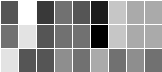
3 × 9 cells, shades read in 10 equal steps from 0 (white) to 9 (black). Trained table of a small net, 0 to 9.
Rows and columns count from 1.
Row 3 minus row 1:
-5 6 -1 -1 -1 -5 3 1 2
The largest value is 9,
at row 2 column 6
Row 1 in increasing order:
0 2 3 3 5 6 6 7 8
